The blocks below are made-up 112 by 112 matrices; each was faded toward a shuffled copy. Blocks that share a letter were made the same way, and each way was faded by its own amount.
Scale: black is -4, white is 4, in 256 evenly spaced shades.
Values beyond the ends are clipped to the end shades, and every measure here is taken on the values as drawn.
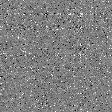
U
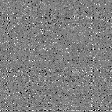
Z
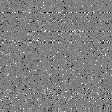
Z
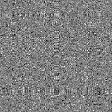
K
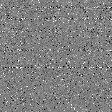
U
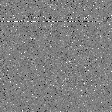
U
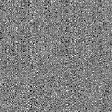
K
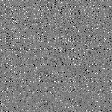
Z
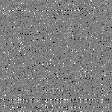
Z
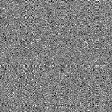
K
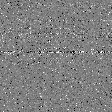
U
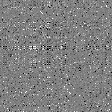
Z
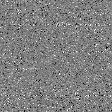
U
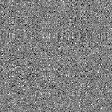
K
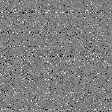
U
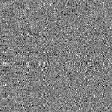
K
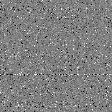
U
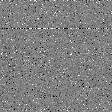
U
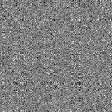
K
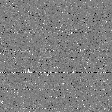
U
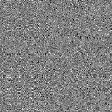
K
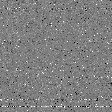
U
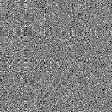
K
